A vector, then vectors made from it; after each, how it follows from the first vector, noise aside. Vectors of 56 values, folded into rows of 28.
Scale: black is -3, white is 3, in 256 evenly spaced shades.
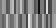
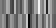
negated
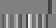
partly zeroed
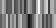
sign-scrambled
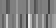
partly zeroed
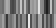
sign-scrambled
